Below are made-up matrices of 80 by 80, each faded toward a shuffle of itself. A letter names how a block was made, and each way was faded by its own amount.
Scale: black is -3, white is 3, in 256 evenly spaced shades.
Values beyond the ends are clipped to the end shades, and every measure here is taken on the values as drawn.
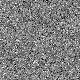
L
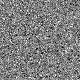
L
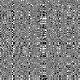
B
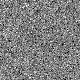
L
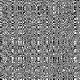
B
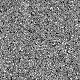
L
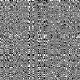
B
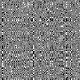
B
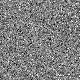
L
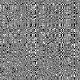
B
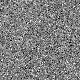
L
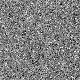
L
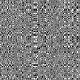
B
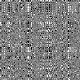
B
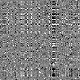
B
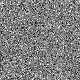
L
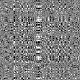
B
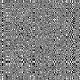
B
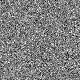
L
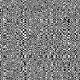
B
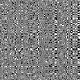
B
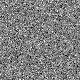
L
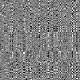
B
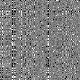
B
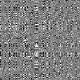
B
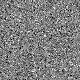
L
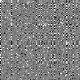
B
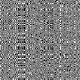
B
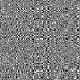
B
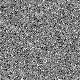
L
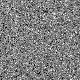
L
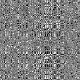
B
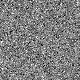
L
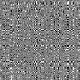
B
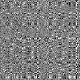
B
